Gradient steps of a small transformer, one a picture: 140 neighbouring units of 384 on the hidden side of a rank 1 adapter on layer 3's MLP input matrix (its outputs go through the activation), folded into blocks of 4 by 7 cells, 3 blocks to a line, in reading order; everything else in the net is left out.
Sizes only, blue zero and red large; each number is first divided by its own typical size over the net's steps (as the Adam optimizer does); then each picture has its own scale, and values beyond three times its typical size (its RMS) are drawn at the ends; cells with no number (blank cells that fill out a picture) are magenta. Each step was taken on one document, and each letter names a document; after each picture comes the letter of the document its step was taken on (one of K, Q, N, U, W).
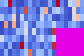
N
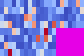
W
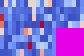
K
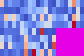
N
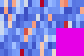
W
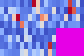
N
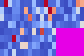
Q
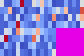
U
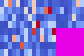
Q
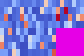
U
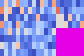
U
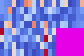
W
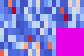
N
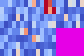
Q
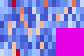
U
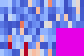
N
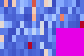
K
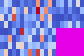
N
